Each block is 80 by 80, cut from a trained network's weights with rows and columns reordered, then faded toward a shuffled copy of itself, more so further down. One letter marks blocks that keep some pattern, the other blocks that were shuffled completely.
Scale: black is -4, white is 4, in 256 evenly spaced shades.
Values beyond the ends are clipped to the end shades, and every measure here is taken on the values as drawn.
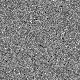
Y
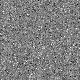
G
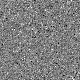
Y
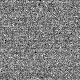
G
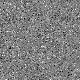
G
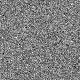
Y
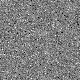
Y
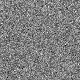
Y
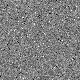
Y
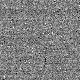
G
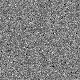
Y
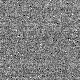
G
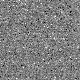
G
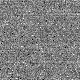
G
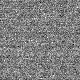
G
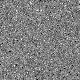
Y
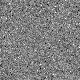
Y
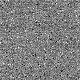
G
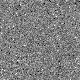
Y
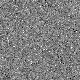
Y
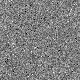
Y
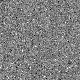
Y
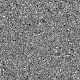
Y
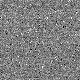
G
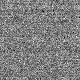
G
